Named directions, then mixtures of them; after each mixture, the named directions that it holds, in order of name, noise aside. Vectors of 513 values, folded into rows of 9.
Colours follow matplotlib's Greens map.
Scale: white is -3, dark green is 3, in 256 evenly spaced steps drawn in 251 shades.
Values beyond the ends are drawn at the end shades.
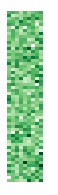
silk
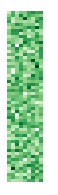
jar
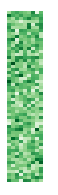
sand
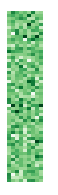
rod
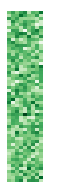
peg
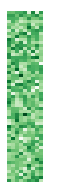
peg, sand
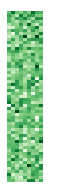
jar, rod, silk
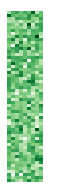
rod, sand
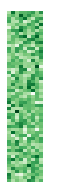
jar, rod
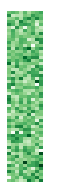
silk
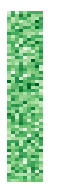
jar, silk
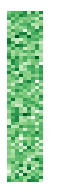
peg, sand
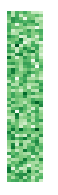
jar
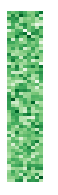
peg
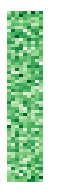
jar, peg, sand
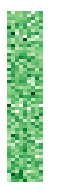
rod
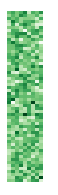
peg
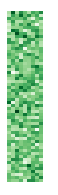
jar, peg, rod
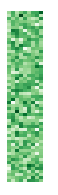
jar, peg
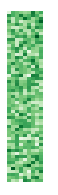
jar, sand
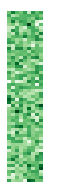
peg, rod, silk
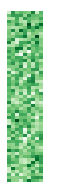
jar, rod, sand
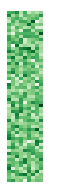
jar, rod, silk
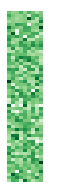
rod, sand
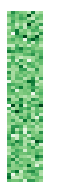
rod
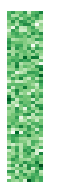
peg, silk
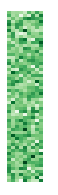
peg, rod, silk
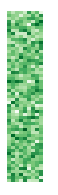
peg, rod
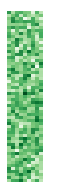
jar, sand, silk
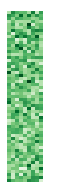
peg, rod, sand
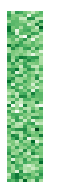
jar, rod, sand
